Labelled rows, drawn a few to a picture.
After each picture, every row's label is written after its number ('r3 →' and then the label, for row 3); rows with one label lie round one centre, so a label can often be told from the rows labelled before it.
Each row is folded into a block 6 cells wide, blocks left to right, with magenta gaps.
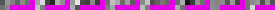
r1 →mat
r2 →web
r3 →web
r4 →mat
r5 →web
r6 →web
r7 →mat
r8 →mat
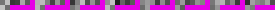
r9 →web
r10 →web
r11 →mat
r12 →web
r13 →mat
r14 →web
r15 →mat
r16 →mat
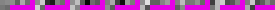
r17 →mat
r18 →web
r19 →web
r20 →web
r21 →web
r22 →mat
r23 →mat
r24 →web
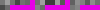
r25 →mat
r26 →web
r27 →mat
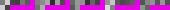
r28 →web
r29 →mat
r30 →mat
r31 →web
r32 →mat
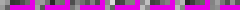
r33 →web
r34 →web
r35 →mat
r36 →web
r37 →web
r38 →web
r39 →mat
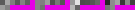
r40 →mat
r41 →mat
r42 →web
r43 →mat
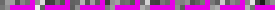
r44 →mat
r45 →web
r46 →mat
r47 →mat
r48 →web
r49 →mat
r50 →mat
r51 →web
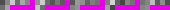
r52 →mat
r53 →web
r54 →mat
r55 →web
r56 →mat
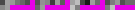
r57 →mat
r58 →mat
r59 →web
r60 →mat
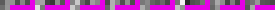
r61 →mat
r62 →web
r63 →web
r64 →mat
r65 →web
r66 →web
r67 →mat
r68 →mat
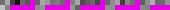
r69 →web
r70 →mat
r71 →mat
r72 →mat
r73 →mat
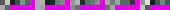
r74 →web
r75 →web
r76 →web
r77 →mat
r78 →web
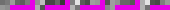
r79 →mat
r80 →web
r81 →web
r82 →mat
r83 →web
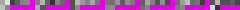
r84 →web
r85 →web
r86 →mat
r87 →mat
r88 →mat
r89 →mat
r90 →web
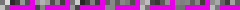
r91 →web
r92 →mat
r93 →web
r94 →mat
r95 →web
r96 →mat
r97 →web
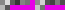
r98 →web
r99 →web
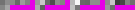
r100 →mat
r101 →web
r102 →web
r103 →web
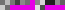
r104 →web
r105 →web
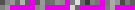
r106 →mat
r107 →mat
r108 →web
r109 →mat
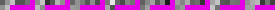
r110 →mat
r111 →web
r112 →mat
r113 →web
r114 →mat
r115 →mat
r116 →web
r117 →mat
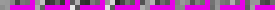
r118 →mat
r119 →web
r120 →web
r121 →web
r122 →mat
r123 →mat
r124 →mat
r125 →mat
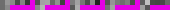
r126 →mat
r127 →mat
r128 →mat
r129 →mat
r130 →web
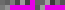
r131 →mat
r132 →mat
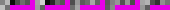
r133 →web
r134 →web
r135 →mat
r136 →mat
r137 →web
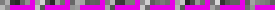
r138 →web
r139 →web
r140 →mat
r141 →web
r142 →web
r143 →web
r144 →web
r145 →mat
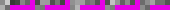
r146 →web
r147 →mat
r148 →mat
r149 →mat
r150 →mat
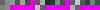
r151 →mat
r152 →web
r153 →web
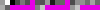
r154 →web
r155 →mat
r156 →mat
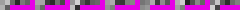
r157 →web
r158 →web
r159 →web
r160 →web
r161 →mat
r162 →web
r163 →web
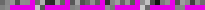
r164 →mat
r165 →web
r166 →mat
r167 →mat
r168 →web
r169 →mat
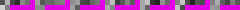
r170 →web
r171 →mat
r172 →web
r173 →web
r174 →web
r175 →web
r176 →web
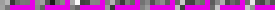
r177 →web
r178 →web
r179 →web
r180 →web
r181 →mat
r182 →web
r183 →mat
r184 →web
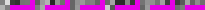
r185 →web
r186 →mat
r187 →mat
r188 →web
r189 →mat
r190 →mat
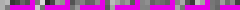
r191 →web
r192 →web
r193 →mat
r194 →mat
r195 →mat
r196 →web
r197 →mat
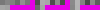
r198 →mat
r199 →mat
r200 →mat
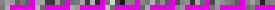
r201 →mat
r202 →web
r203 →mat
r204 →web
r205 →mat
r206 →mat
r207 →mat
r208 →mat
